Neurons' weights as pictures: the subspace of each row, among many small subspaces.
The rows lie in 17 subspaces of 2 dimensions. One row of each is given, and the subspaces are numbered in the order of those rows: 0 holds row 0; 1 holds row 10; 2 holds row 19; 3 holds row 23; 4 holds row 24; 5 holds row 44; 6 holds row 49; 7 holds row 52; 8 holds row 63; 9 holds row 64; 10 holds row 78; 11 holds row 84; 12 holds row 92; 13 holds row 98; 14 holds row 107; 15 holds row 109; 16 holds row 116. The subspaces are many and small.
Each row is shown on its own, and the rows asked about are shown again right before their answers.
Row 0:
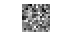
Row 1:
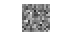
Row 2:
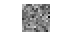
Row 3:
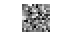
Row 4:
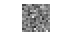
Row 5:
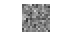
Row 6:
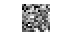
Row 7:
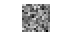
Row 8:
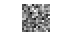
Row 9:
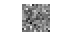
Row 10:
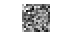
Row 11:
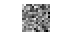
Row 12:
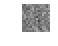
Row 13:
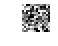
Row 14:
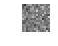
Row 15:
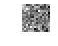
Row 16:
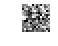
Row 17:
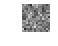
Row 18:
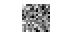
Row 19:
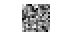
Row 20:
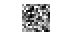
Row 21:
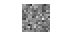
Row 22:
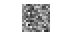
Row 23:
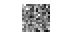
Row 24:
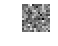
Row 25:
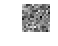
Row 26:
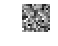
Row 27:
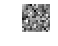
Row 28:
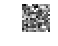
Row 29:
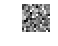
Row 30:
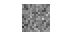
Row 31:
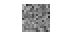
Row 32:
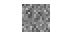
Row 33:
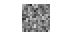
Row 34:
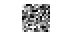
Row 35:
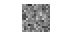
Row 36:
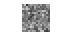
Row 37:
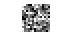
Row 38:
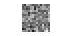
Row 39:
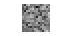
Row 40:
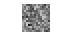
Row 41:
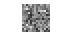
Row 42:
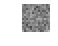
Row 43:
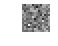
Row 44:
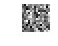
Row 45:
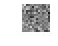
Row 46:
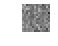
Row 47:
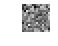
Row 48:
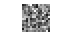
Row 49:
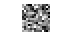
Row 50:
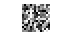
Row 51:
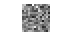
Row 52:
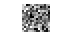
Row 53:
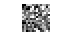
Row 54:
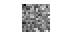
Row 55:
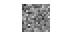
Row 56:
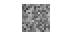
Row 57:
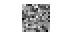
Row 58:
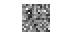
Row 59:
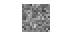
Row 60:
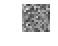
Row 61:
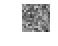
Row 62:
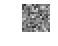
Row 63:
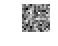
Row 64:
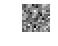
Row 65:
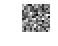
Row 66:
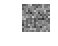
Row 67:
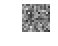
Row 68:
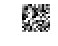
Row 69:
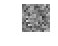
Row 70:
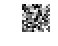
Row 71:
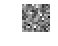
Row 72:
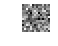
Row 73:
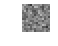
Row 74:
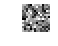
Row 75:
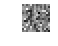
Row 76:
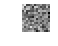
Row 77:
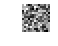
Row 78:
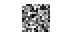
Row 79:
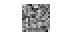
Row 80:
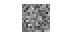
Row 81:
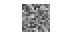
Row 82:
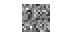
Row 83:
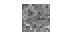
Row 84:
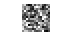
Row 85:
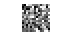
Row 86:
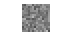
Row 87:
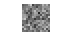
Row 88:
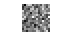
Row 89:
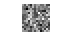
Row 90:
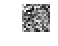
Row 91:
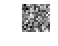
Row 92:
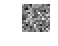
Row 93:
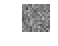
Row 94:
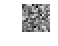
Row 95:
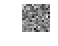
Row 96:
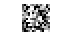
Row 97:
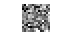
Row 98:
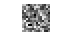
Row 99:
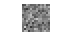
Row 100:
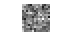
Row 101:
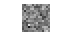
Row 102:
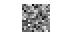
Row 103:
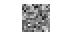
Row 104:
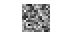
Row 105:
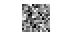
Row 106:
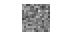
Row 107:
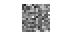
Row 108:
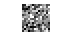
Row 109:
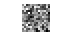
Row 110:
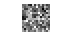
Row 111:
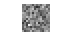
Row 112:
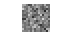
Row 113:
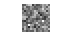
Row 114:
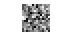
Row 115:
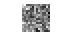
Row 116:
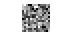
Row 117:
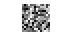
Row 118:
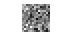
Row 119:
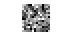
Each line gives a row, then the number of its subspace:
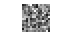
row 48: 16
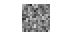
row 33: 2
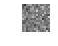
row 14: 3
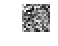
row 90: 1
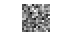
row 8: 14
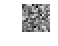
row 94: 7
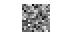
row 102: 6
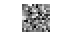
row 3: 7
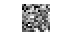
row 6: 15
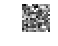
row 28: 16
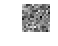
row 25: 0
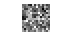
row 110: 0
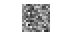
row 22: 11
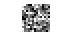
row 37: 1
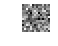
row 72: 4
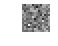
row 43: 9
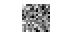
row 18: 3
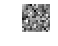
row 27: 2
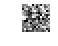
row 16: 0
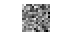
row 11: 14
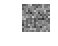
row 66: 1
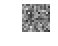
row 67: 8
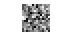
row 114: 7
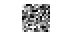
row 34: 0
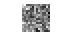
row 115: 3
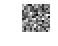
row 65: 14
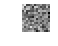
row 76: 14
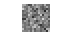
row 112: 12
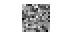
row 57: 2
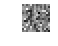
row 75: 8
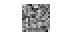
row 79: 16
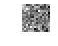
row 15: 7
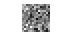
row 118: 7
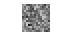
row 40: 13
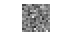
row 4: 10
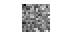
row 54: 3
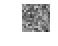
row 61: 6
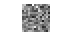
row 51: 7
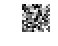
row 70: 9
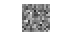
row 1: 5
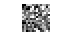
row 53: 3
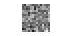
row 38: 10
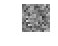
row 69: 13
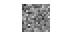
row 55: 1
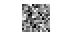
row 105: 12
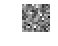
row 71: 9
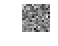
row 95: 14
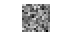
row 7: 10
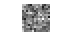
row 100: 1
